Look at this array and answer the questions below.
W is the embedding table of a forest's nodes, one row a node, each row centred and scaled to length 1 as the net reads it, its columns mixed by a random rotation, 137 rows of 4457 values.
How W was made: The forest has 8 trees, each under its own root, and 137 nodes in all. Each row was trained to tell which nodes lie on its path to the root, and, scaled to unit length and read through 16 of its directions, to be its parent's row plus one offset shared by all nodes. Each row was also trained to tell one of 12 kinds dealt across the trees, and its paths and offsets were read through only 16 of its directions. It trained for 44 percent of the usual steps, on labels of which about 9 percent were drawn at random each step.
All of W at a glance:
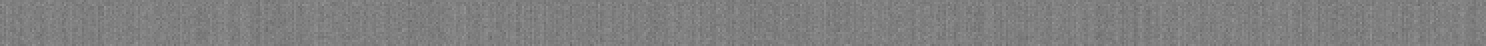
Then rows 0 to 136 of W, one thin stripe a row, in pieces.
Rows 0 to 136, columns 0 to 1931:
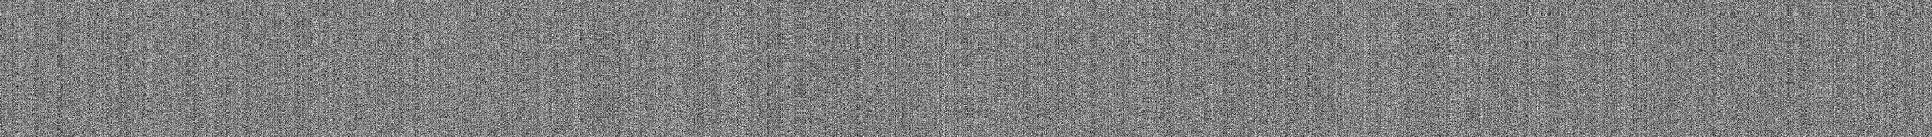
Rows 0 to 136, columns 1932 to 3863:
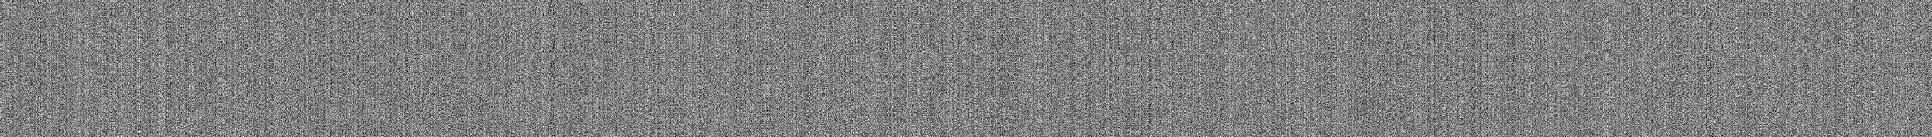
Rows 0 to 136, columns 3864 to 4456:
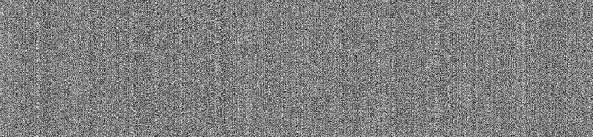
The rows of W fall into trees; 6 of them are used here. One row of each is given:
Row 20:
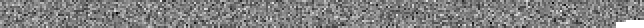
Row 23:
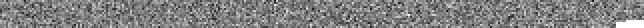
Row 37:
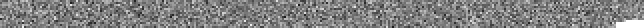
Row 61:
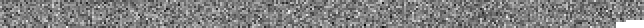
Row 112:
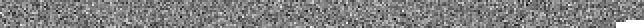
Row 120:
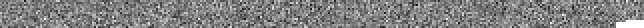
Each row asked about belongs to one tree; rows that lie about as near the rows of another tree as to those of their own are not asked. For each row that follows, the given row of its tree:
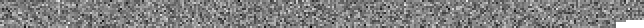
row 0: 120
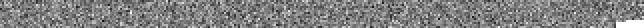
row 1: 23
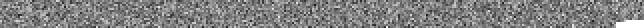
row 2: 120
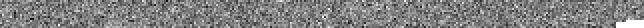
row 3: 112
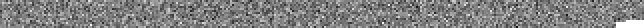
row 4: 37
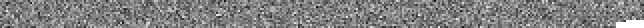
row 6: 112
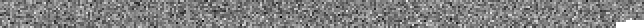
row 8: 37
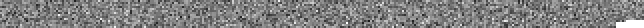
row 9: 112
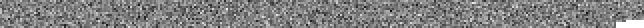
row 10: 37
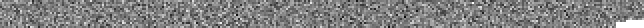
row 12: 37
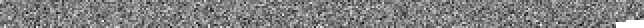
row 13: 112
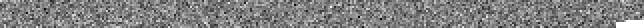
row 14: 112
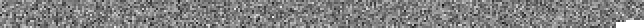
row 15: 112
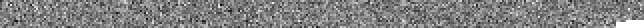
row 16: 20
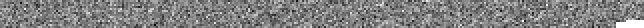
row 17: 112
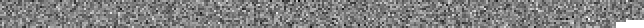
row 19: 120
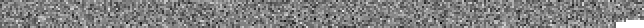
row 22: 120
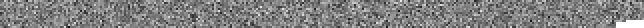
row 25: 23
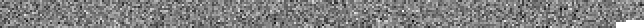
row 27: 112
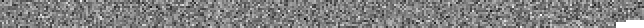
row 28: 120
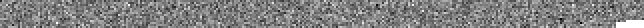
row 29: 20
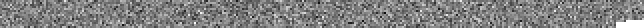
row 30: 37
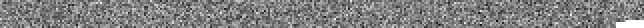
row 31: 112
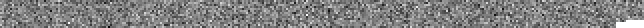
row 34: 61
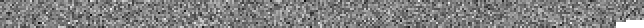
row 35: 120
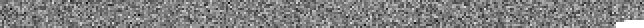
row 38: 61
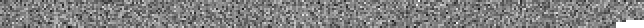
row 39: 61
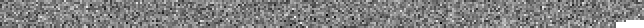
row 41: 120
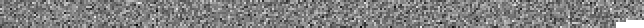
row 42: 61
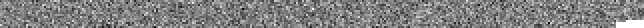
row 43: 37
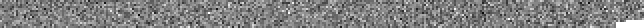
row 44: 61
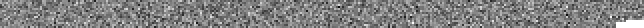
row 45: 37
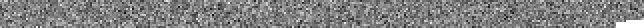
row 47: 23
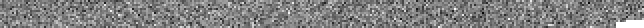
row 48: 61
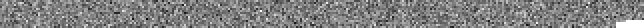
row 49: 20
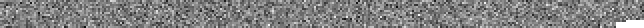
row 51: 112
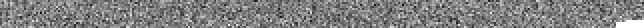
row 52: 23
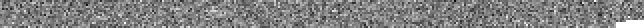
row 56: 61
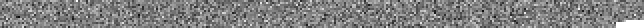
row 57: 37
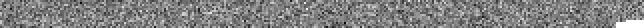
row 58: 61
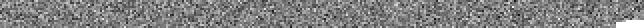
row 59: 120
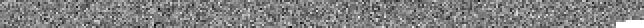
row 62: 20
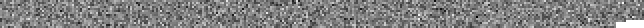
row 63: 120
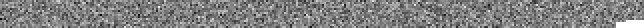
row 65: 120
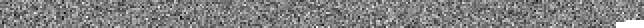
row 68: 112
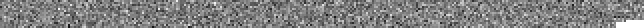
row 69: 37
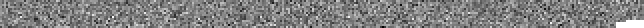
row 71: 120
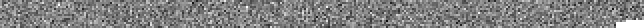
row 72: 23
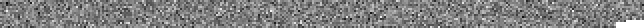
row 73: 112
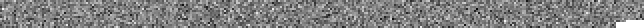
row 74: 112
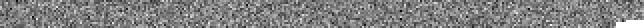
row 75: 61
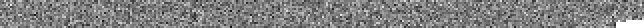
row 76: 23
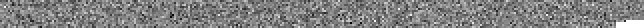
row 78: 37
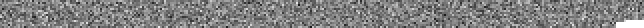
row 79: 120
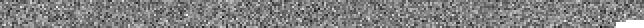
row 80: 120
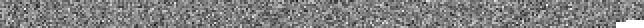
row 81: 112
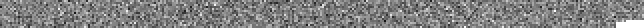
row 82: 37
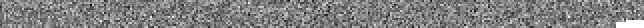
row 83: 23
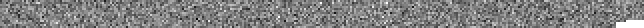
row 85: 120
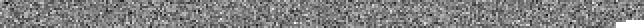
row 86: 112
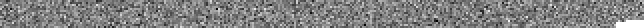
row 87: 61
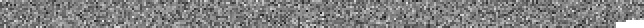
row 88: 112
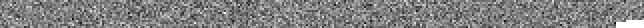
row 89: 37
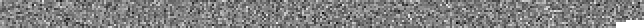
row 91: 23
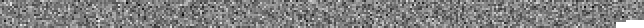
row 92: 37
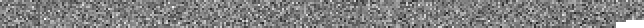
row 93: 120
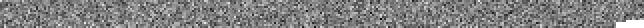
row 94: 112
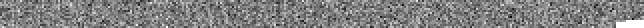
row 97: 23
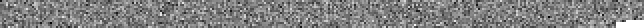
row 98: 20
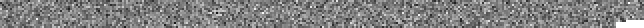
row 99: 61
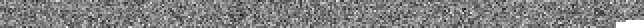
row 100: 120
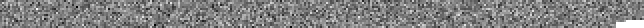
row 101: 20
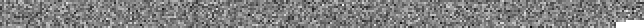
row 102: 23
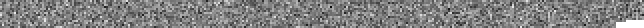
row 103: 120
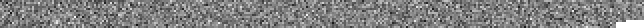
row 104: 61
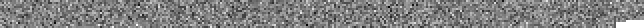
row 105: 37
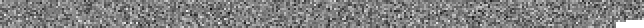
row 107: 23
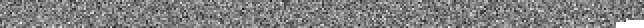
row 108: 120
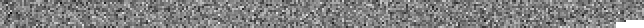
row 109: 61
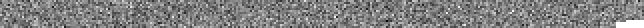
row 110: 20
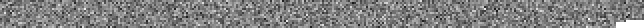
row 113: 120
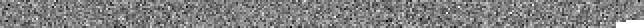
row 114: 20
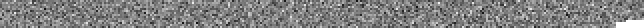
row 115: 37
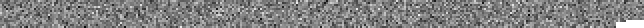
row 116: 61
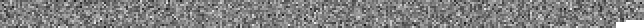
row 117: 61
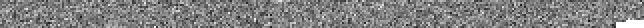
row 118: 112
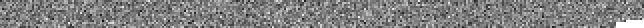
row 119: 120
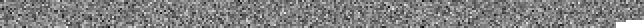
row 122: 120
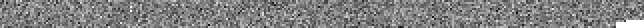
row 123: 120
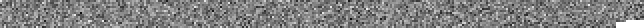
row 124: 112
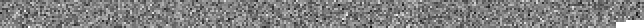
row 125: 23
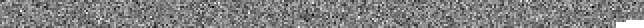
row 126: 37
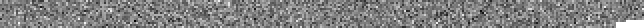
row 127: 120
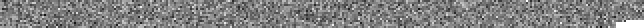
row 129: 37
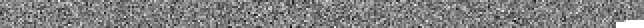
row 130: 23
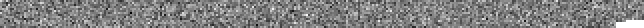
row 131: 112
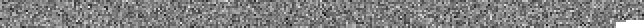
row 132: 120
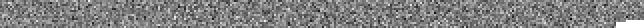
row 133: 37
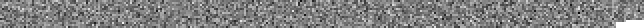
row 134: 37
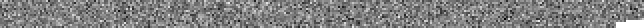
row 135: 23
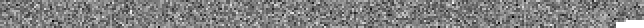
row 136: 23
